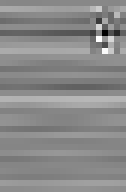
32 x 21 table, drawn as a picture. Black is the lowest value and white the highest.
A few values lie far out on both sides of the bulk. The top right is the roughest part. The grain runs across in streaks. There is no overall slope. In the top right lies a patch that is rougher than the rest.
